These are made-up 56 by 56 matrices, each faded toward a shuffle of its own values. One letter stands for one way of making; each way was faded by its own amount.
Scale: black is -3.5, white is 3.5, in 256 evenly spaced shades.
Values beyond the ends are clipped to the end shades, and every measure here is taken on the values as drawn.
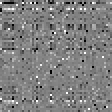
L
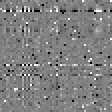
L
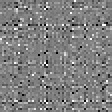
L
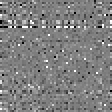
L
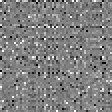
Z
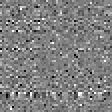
Z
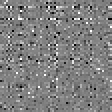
L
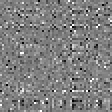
Z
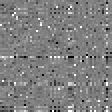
L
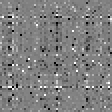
L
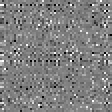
Z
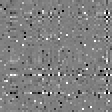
L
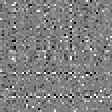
Z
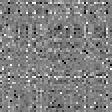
Z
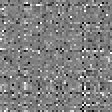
Z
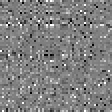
Z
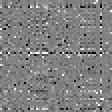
L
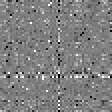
L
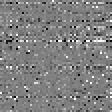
L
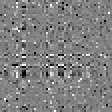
L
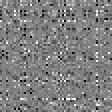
Z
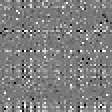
L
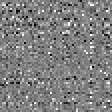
Z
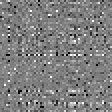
Z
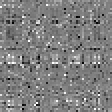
Z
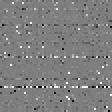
L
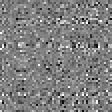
Z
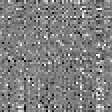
Z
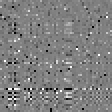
L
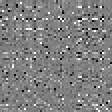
Z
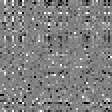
L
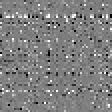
L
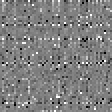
L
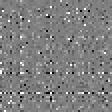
L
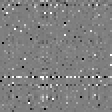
L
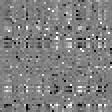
L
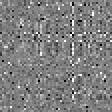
Z
